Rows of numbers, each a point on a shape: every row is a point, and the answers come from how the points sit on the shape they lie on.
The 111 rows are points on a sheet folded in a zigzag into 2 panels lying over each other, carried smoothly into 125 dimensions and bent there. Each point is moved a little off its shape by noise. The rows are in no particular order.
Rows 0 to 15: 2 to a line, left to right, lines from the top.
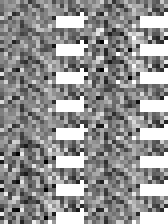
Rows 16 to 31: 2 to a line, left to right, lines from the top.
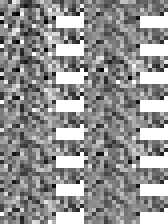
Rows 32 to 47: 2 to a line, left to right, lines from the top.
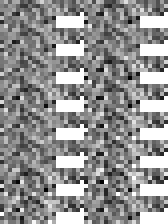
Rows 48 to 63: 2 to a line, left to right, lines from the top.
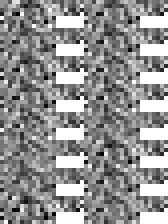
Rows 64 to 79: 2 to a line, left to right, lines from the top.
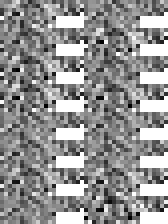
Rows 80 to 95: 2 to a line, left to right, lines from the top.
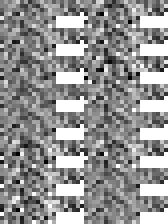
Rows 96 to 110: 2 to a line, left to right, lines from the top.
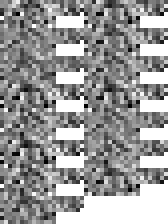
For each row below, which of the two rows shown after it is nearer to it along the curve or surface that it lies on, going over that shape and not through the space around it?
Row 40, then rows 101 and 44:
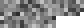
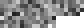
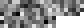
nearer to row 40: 44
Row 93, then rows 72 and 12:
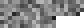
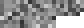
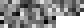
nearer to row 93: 72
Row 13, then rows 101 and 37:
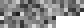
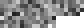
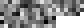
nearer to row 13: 37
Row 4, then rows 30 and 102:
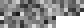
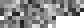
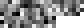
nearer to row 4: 102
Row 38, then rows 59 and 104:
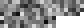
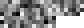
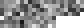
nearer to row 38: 59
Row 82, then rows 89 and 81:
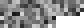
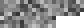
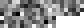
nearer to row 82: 81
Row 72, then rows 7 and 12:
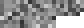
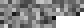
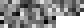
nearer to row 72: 7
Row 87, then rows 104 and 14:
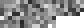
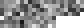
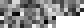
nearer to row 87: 14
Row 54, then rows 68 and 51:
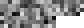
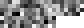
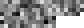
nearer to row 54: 68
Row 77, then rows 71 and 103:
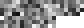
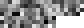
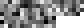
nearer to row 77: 71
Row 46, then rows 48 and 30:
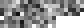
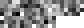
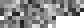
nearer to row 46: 48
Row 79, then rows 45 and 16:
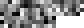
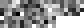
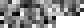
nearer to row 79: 16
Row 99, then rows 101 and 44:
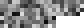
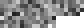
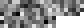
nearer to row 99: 101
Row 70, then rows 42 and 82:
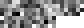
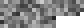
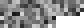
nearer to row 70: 82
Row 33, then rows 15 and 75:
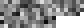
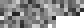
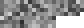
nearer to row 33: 75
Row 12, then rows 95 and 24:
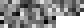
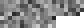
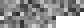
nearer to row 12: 24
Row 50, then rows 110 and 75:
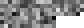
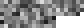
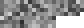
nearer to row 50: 110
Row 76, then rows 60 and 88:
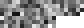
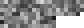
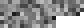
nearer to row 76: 88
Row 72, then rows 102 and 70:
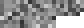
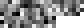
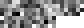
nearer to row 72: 70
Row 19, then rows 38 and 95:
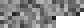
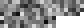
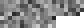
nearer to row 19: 95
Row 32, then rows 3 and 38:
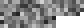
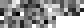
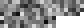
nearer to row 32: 38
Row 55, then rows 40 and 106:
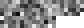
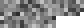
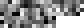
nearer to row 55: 40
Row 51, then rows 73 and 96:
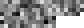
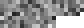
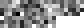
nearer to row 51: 96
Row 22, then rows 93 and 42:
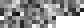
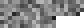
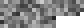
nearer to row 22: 93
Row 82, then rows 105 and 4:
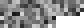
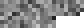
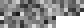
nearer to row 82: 105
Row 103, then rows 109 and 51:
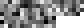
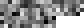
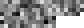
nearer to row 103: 51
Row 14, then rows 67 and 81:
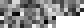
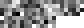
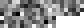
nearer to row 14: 67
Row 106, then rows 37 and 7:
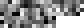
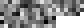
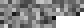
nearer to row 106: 37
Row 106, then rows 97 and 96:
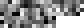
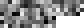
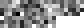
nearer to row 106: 97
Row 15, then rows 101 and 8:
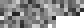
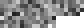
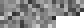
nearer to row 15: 101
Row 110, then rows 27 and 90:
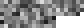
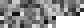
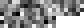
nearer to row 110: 90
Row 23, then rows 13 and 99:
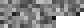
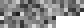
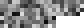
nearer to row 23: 99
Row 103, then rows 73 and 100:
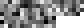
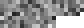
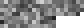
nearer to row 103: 100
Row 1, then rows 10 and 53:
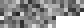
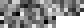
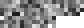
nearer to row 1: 10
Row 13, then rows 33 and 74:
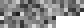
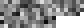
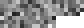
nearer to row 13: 33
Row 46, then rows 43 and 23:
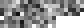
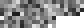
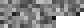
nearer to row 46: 43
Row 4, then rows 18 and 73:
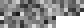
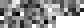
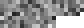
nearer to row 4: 18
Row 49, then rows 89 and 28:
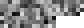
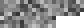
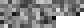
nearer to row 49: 28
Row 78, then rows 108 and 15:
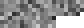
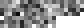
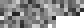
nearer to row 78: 15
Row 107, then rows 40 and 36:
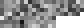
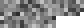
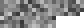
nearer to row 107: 36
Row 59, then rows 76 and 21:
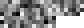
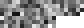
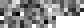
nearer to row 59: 21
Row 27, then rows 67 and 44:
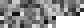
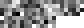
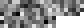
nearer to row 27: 67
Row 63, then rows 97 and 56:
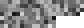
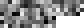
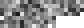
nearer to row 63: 97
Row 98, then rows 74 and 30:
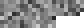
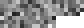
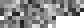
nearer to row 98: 74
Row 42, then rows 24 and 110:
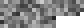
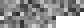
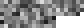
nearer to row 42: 110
